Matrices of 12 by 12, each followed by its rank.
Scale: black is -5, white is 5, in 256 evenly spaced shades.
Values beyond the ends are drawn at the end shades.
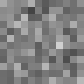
full rank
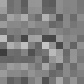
two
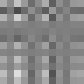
one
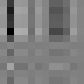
one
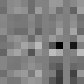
two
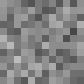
full rank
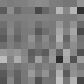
two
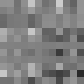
two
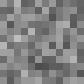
full rank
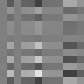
one
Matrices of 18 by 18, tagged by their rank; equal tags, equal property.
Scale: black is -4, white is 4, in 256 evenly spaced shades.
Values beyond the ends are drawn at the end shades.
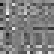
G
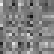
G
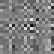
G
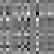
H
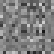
G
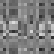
H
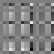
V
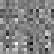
G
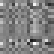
H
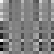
V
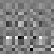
H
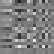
H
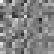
G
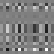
V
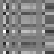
V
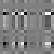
V
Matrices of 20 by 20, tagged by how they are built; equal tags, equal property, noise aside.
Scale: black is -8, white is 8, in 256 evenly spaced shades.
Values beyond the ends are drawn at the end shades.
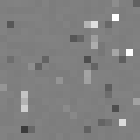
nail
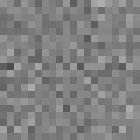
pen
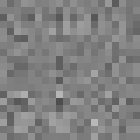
pen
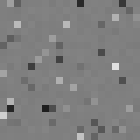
nail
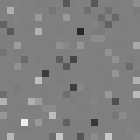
nail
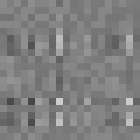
pen
